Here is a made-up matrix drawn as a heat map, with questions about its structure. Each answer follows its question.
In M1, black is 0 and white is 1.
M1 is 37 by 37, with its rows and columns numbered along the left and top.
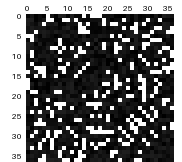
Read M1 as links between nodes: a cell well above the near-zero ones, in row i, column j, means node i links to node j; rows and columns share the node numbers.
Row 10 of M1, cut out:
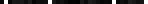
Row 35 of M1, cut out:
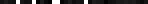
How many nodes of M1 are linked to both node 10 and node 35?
0
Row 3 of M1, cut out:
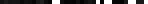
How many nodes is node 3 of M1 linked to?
8
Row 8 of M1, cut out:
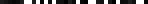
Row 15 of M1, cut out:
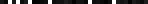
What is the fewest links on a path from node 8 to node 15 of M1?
2
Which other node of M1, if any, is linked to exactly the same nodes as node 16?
node 18
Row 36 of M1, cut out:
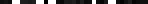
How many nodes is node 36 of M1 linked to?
9
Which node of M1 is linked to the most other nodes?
node 29
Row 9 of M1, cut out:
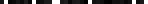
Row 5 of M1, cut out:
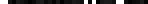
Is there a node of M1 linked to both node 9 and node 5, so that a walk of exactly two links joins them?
yes
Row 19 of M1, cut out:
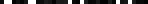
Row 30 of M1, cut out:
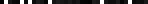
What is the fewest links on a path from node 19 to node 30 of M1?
2
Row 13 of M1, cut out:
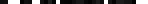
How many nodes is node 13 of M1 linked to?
10
